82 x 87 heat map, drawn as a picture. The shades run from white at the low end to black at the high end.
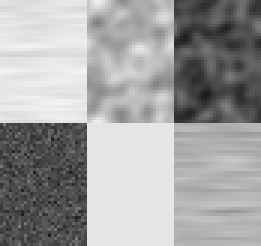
It is made of 2 by 3 panels. Panel 1,1: very low, streaked across, faint in contrast. Panel 1,2: low, blotchy. Panel 1,3: high, blotchy. Panel 2,1: high, fine-grained. Panel 2,2: very low, flat. Panel 2,3: low, streaked across, faint in contrast.
